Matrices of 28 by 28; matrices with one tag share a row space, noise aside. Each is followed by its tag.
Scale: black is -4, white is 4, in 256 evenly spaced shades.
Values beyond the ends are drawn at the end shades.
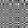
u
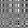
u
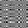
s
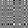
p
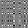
p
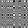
p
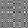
p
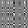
p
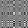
p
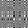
p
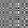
u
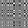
p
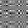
s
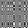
p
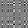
p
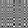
p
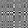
p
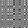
p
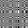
u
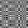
s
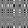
p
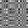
s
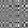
u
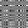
s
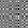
u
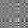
u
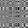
u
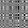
u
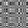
s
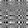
s
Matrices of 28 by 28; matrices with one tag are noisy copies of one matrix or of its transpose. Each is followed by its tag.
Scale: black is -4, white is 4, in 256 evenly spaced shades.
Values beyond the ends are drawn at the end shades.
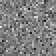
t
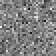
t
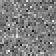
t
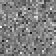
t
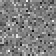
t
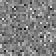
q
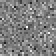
q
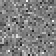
t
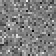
t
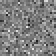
q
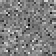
q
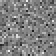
t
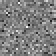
q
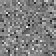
q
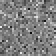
t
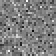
t
